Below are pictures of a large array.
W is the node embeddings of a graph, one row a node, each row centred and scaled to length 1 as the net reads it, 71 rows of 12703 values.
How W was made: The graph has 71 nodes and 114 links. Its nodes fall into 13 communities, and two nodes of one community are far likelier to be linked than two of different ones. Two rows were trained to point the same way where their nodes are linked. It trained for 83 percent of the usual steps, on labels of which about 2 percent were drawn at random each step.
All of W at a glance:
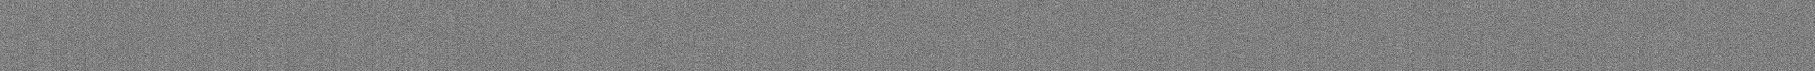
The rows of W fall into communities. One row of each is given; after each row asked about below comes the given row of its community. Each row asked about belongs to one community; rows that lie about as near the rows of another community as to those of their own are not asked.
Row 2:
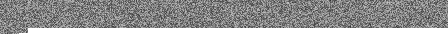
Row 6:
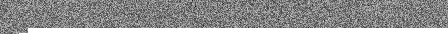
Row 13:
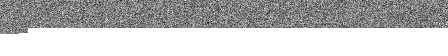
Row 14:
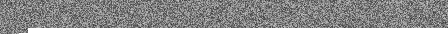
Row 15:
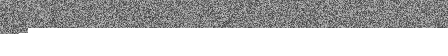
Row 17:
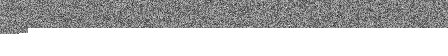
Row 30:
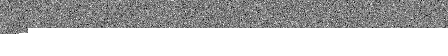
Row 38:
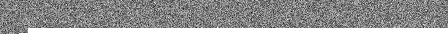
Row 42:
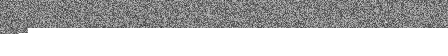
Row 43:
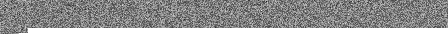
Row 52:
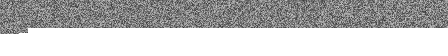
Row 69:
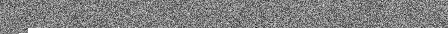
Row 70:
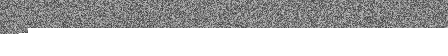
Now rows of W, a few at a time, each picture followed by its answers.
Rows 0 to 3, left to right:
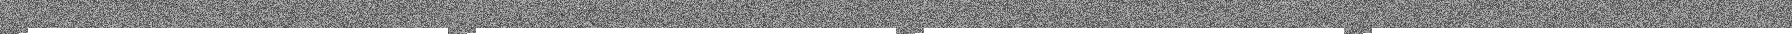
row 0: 43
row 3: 30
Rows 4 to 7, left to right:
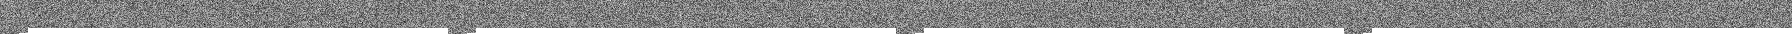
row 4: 43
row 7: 2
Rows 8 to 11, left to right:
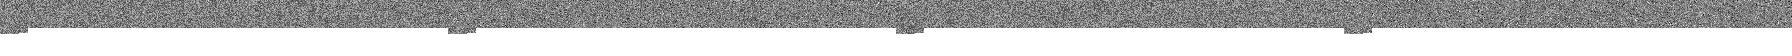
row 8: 6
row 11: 43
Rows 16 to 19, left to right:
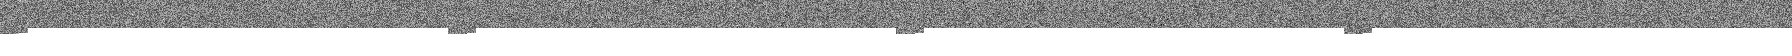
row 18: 69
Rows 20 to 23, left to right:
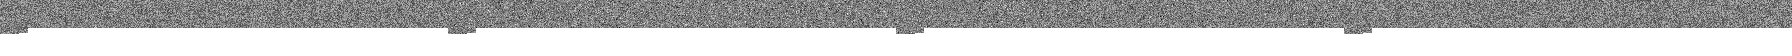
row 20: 17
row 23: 52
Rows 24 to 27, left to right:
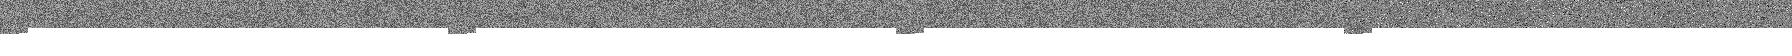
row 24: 69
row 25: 52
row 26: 43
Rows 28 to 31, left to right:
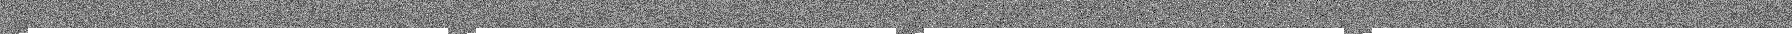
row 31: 13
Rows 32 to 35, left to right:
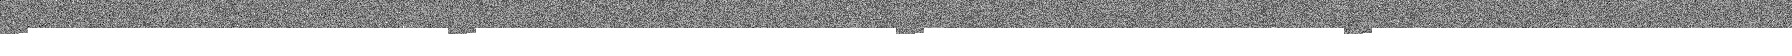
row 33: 6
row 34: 69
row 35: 38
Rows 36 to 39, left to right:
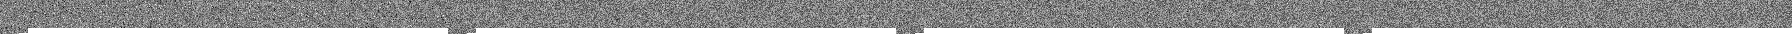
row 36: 14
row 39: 38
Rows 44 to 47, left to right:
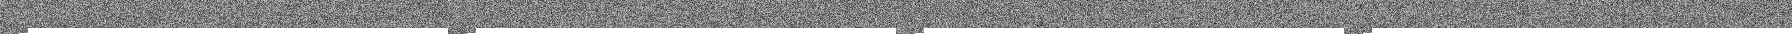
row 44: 17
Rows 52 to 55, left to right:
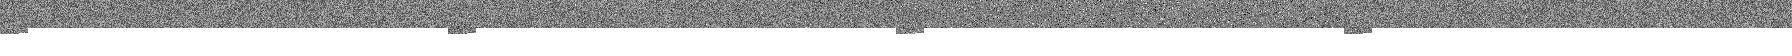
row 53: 17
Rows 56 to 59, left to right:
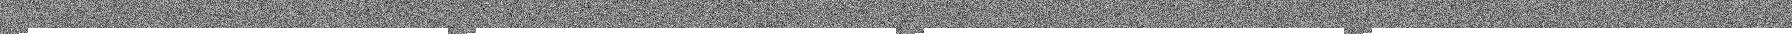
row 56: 69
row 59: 2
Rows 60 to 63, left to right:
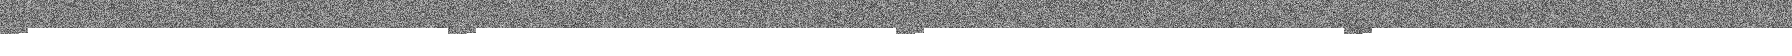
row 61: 70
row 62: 52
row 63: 42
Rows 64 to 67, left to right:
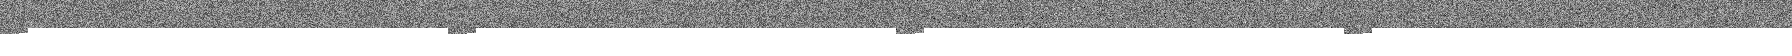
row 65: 17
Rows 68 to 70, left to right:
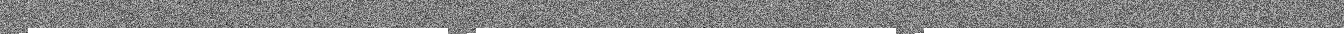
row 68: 2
